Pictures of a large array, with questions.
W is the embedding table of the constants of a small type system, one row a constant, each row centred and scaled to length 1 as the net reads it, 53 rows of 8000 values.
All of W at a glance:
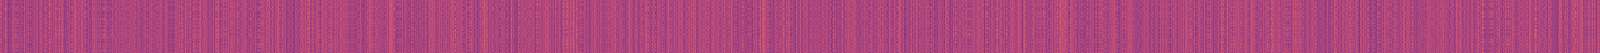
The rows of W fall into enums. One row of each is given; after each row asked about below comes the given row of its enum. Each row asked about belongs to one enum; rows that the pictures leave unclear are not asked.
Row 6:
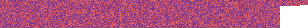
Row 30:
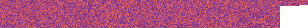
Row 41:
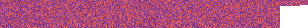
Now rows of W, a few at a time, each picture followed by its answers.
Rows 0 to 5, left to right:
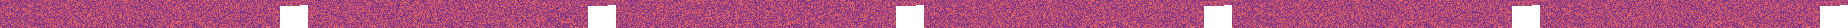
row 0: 41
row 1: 30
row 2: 6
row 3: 41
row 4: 41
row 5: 41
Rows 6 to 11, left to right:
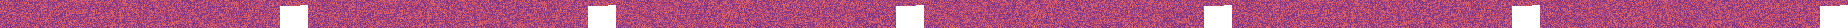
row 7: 6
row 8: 30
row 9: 30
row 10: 6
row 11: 41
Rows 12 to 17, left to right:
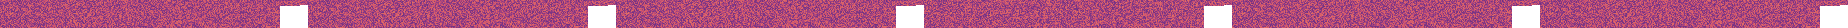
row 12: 41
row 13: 41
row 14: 41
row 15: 6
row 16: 41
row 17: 41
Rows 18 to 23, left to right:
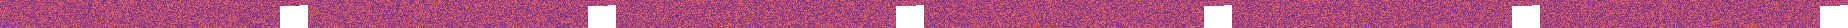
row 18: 30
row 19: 30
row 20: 6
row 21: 41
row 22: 6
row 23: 6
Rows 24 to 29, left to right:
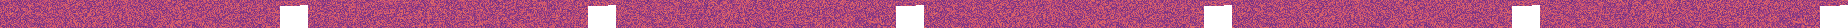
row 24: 41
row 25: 6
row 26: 30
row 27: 41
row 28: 41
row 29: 30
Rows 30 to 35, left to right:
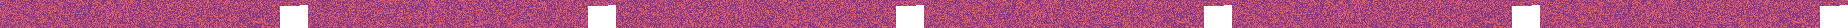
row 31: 6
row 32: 41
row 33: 30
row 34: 30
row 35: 30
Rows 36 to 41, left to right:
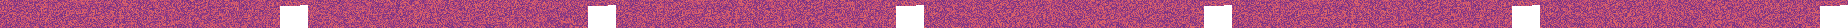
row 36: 6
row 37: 30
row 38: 6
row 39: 41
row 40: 6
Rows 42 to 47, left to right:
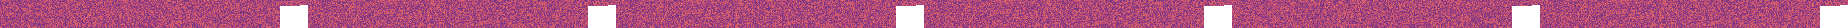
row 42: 41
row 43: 6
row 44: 6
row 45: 6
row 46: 30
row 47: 6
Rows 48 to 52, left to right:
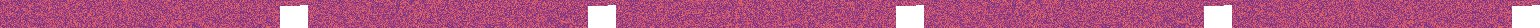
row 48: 41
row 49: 30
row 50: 6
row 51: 30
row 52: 41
